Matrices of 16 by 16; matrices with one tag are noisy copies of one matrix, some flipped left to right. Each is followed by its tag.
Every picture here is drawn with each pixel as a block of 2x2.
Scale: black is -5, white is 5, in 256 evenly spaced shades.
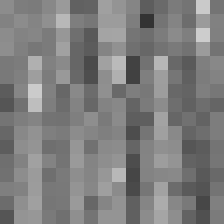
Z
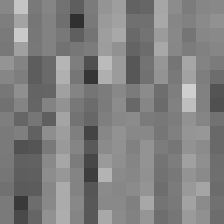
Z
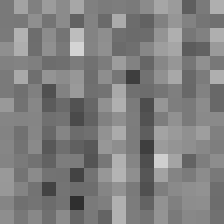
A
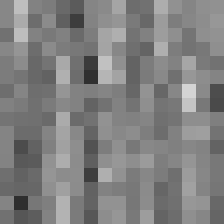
Z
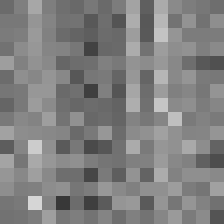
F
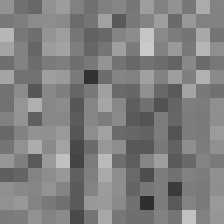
A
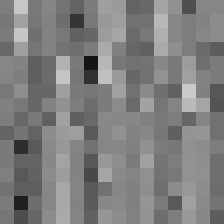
Z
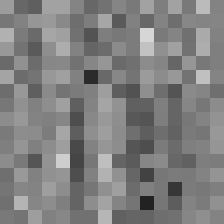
A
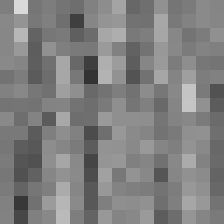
Z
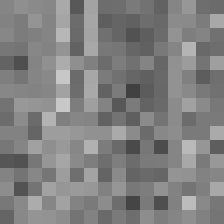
F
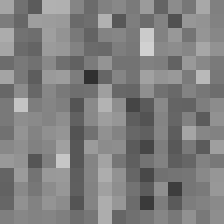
A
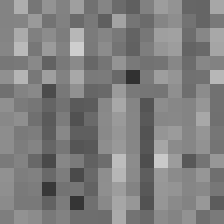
A
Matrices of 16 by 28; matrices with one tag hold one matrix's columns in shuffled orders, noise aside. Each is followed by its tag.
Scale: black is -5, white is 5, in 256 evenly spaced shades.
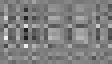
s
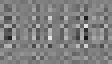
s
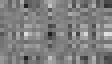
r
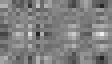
r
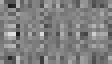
r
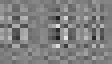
s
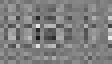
s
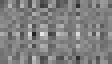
r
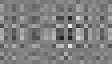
s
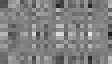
r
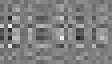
s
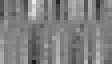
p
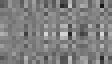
r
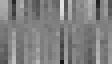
p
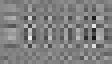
s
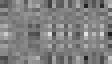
r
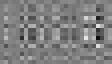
s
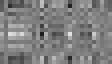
r
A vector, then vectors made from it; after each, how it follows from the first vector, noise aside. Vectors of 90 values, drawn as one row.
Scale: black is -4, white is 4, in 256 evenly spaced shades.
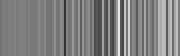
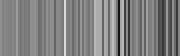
negated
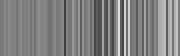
copied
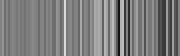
negated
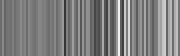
copied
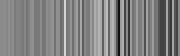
negated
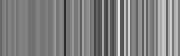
copied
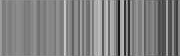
negated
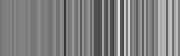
copied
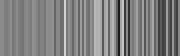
negated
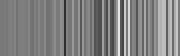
copied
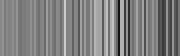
negated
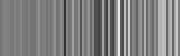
copied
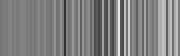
copied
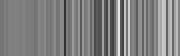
copied
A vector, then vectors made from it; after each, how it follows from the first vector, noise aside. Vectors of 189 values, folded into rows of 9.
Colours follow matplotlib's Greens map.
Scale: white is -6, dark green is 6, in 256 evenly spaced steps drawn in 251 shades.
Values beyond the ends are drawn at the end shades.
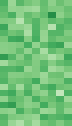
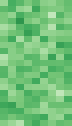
sign-scrambled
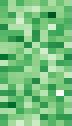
scaled up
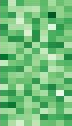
scaled up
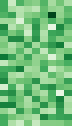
scaled up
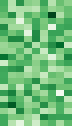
scaled up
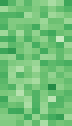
wrapped around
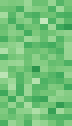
wrapped around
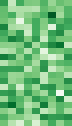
scaled up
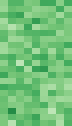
wrapped around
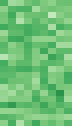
sign-scrambled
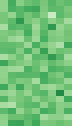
negated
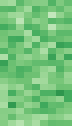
sign-scrambled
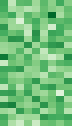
scaled up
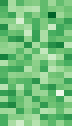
scaled up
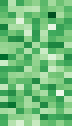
scaled up
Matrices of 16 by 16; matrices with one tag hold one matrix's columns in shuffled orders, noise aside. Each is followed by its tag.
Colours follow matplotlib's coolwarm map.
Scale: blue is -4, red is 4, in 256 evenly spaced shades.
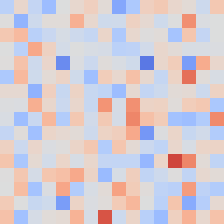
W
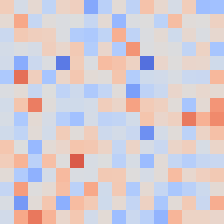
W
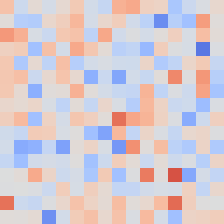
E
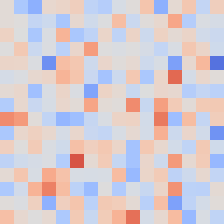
W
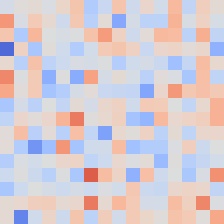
E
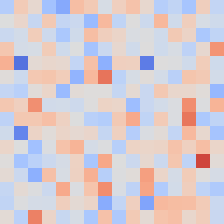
W
